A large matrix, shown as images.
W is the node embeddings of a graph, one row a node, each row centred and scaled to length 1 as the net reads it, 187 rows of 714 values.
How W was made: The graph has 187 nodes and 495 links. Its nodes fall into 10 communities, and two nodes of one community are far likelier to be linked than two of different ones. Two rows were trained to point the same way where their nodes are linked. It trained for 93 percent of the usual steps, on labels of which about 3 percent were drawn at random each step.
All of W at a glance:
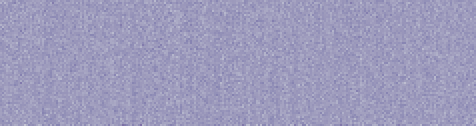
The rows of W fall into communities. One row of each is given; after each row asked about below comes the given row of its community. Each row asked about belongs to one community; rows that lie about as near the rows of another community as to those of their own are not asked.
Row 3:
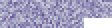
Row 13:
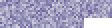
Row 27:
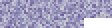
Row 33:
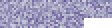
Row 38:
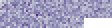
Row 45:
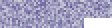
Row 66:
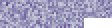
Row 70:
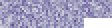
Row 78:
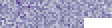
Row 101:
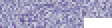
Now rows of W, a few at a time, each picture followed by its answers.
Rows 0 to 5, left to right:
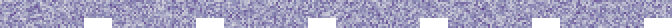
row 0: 45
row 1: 78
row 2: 33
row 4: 3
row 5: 27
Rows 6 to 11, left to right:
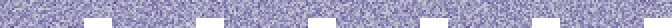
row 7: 45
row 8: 101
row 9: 66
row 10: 27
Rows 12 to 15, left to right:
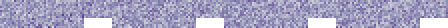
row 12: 45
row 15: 66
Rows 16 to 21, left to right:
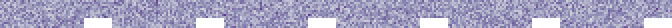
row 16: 33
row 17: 13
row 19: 3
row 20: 33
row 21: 70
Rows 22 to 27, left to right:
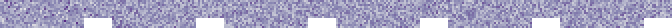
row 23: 66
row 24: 70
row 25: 33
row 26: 66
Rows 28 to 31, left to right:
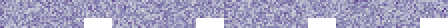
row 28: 70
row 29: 70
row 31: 78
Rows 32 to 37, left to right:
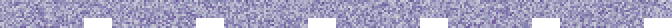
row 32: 3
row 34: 33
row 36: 27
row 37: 101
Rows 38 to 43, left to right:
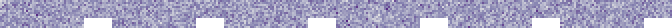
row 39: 66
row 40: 70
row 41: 66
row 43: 13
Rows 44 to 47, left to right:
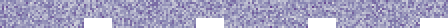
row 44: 66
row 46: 13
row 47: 38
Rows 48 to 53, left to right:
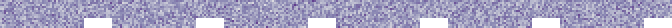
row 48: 45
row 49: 33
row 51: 101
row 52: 66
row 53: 78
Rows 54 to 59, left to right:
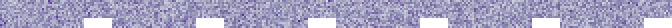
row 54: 3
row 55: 66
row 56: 27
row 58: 45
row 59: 38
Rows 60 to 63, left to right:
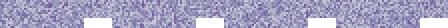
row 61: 101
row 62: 3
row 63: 70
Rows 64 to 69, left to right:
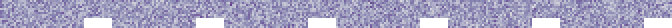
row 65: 33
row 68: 78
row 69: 78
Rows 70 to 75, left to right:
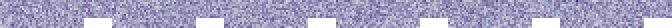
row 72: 3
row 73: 3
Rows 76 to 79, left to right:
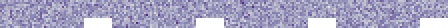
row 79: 27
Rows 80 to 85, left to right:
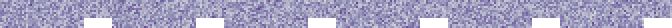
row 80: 27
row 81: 66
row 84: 33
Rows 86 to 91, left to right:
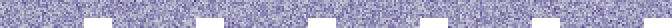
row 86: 38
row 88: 3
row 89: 38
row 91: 3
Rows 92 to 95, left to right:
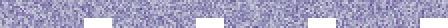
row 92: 70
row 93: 33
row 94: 13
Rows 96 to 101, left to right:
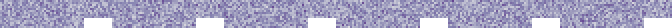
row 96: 38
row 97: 38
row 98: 70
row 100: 70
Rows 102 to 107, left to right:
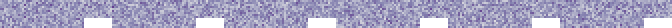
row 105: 70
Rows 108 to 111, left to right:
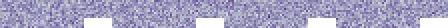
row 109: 45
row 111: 27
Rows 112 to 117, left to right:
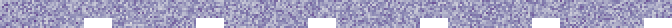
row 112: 38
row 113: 78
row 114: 70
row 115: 45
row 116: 101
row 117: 3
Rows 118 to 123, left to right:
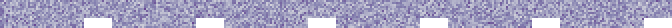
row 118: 101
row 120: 3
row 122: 33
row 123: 38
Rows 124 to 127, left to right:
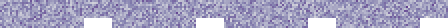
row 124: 38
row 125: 78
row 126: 66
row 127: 13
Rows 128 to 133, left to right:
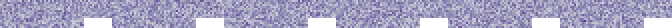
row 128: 38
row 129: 45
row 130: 27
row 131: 38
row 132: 70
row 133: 101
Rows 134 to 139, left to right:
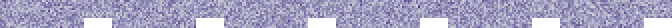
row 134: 70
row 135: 78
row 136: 38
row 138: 27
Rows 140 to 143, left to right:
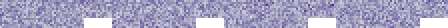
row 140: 45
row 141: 70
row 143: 33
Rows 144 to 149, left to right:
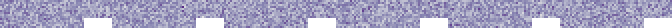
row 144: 66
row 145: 13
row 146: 3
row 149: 38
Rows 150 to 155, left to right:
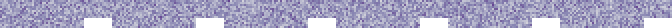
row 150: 101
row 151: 38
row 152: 70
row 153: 38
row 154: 27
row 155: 78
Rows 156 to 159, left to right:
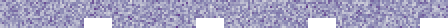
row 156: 45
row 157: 101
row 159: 101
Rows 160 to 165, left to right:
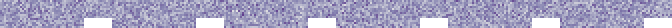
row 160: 27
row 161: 66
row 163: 27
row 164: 13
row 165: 101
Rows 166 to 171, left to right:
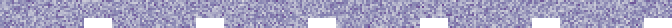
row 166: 66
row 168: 38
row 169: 27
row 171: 70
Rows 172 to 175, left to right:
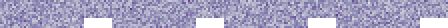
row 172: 13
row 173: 33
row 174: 70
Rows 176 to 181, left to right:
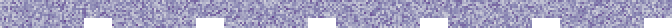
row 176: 101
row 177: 27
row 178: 33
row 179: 45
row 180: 66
